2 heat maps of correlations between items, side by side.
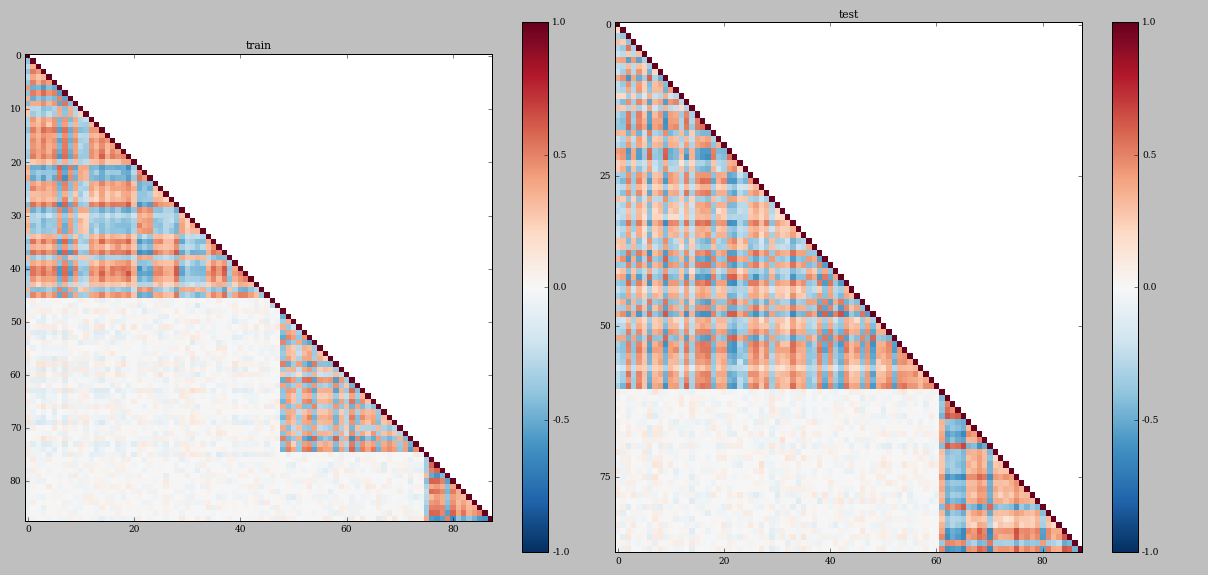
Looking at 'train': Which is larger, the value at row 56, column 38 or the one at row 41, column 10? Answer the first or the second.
the first
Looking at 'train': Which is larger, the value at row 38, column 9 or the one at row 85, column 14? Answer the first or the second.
the second
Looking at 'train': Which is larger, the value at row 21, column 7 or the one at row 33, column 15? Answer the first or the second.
the second
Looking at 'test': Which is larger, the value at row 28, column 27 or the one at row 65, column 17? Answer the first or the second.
the first
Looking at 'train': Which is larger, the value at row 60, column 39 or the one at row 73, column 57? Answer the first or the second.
the second
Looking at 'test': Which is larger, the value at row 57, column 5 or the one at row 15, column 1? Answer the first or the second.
the first
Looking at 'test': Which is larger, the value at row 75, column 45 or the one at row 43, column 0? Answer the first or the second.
the first
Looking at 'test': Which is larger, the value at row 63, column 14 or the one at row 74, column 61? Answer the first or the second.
the second
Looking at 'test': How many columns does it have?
88
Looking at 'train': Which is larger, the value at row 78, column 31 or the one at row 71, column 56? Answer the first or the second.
the second
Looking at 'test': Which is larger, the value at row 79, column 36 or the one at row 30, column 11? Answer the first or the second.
the second
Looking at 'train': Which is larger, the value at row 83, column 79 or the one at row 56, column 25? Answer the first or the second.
the second
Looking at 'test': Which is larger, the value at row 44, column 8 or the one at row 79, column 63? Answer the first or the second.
the first
